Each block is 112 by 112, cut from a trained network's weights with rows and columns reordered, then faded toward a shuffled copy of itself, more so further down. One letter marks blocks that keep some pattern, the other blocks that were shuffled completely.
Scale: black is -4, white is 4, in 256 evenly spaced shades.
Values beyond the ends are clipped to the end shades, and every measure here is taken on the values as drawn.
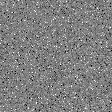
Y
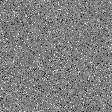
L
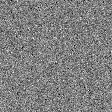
Y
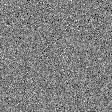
Y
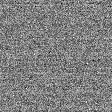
L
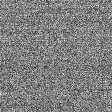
L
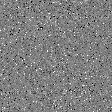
L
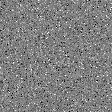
L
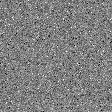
Y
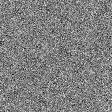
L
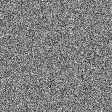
Y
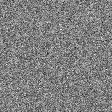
Y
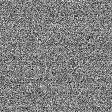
L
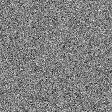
Y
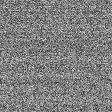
L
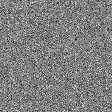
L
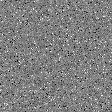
Y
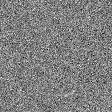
Y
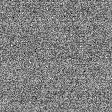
L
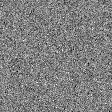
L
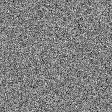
Y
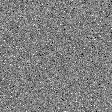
Y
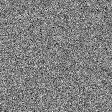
Y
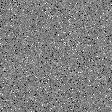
Y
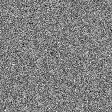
Y
